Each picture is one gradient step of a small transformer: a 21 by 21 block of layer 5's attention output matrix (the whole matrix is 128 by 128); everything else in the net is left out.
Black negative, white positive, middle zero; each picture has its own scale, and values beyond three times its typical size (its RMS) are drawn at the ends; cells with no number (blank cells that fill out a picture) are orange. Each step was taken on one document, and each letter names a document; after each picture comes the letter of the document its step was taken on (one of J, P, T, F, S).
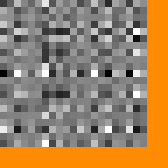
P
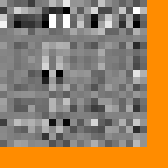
P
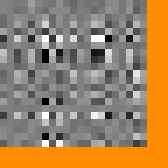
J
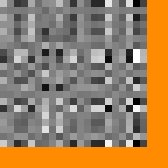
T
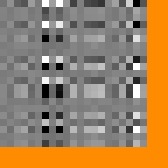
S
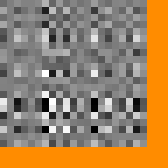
P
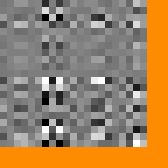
J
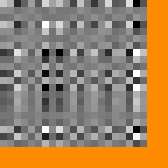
T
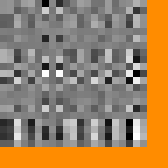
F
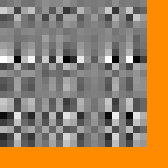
F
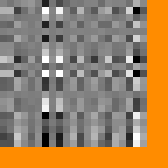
F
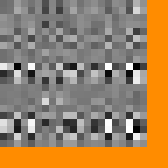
J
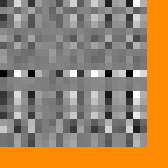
J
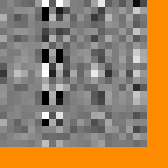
P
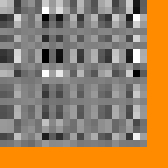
F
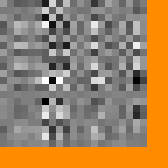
P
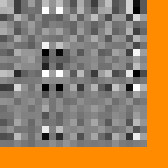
F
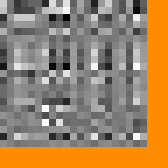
J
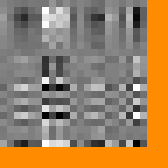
T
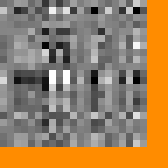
P
